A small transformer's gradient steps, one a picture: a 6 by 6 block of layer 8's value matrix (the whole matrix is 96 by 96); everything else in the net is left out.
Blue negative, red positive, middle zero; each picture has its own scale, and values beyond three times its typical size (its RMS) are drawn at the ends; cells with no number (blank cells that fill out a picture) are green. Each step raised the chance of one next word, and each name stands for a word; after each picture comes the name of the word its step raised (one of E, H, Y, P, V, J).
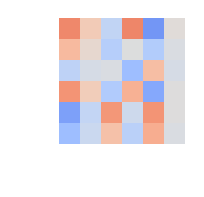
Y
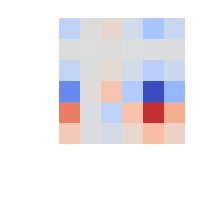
Y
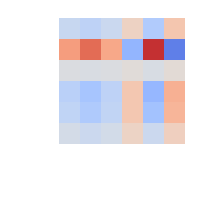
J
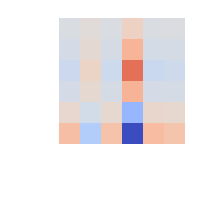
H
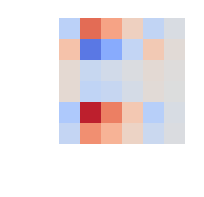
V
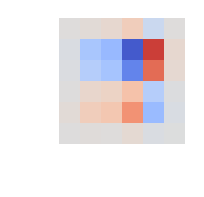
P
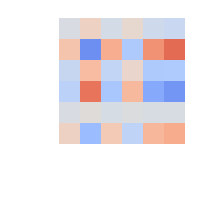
J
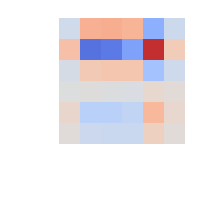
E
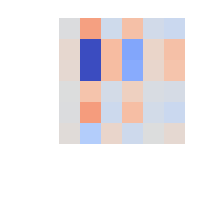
P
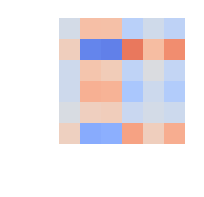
J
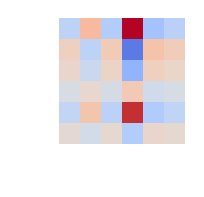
V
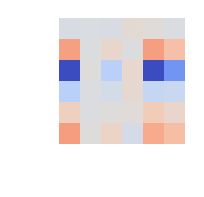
E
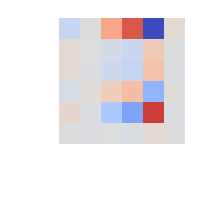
Y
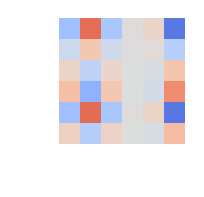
V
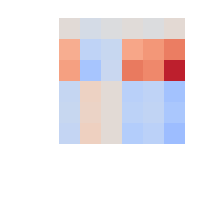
P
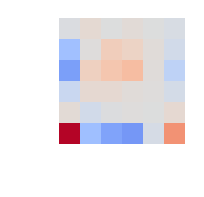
H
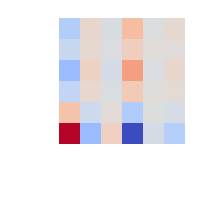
H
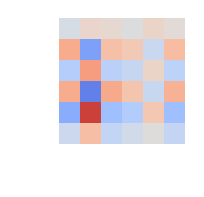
E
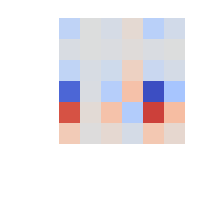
Y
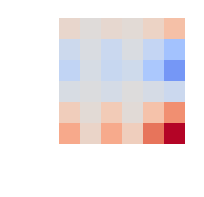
H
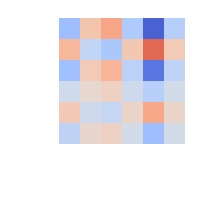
E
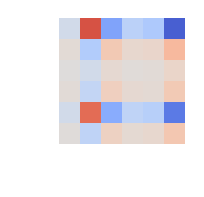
V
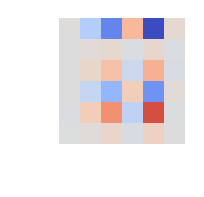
Y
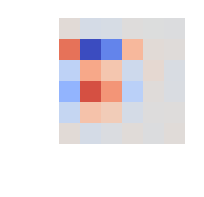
J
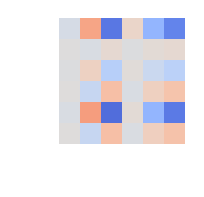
V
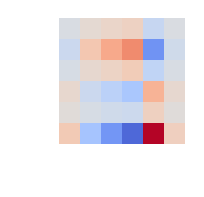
H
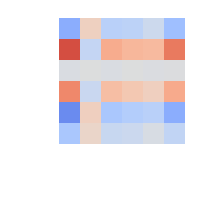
V
